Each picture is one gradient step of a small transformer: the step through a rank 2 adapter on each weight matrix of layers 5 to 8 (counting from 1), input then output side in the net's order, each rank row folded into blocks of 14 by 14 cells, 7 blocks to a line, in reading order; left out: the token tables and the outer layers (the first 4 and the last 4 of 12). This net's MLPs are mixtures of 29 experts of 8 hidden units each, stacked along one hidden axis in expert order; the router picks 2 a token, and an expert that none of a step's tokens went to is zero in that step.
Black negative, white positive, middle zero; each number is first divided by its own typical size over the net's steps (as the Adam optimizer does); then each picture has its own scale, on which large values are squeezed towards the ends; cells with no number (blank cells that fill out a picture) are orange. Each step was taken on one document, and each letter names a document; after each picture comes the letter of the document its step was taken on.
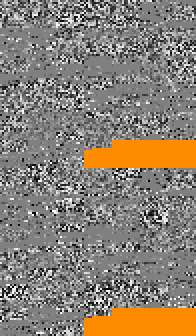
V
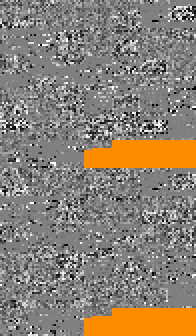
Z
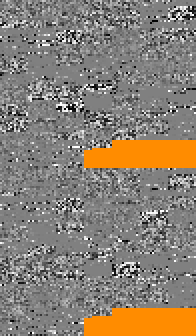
Z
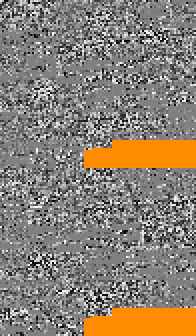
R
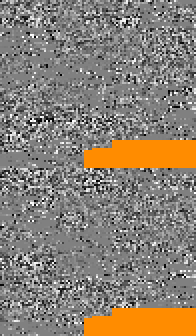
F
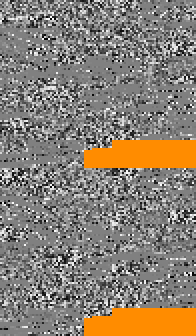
V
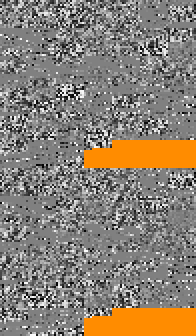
V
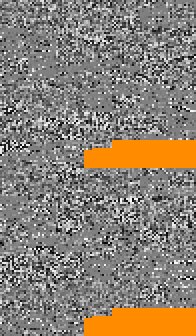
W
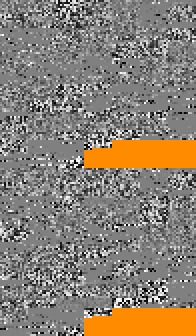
V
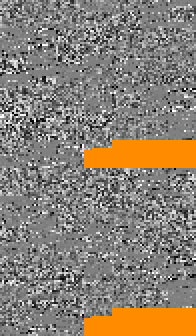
F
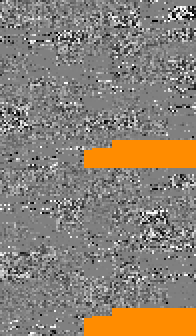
Z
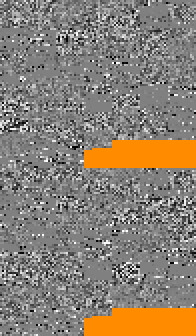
W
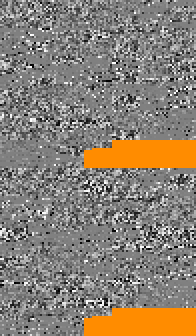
F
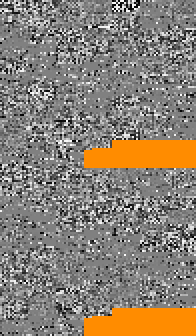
R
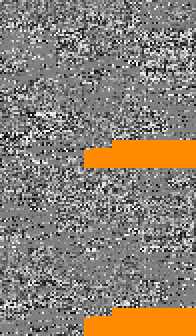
R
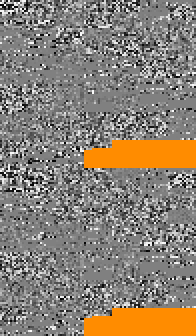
R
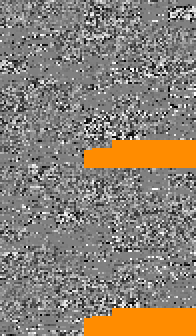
F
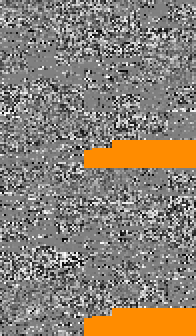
W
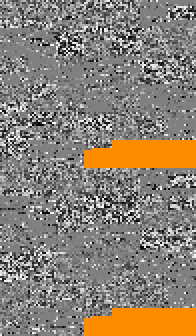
R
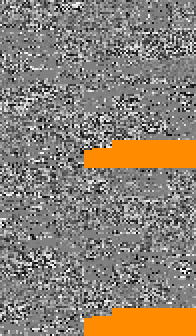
R
